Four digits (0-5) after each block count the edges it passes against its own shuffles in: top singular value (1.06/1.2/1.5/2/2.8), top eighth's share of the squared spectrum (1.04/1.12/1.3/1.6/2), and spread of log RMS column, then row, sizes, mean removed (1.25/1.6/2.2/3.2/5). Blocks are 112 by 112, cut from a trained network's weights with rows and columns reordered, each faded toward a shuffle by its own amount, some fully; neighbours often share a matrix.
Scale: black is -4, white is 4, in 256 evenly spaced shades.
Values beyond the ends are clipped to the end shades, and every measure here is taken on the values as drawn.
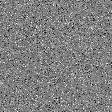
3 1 0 1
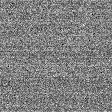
2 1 0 0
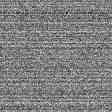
4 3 0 2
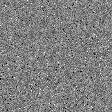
0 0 0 0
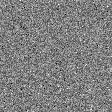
0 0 0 0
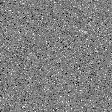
1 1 0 0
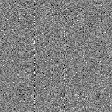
4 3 2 1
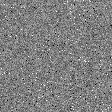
2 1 0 0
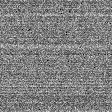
4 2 0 1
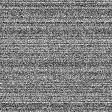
5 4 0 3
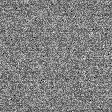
2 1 0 0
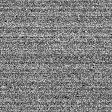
4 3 0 1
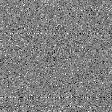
4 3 0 2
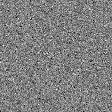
3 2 0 0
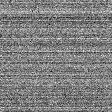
5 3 0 3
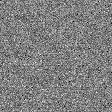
1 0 0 0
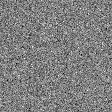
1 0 0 0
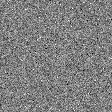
0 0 0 0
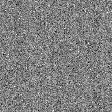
1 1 0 0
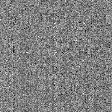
3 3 2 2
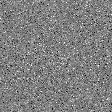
0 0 0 0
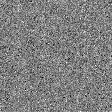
1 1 1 0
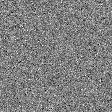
0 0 0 0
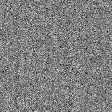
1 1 1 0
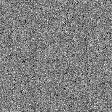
1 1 1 0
